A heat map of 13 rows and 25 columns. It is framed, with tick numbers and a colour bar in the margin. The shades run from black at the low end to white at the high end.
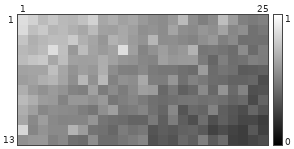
Slope: up to the top left. Ninth with the lowest average: bottom right. Ninth with the highest average: top left.
